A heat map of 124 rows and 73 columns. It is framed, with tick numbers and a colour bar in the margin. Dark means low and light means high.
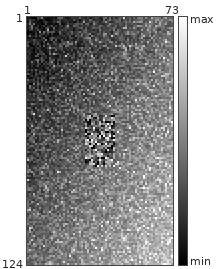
Slope: up to the bottom right. Mirror symmetry: none. Odd patch: rougher, in the centre. Stripes: none. Odd rows or columns: none. Grain: fine. Roughest part: centre. Ninth with the lowest average: top left.
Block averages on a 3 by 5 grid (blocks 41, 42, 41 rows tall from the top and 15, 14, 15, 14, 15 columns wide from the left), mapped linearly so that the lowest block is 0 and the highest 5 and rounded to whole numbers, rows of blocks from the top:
0 1 1 2 3
1 2 2 3 4
2 3 4 4 5
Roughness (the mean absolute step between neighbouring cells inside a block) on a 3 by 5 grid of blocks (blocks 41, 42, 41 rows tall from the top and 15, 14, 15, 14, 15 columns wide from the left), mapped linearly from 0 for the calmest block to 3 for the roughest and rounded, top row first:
00000 / 00300 / 00000
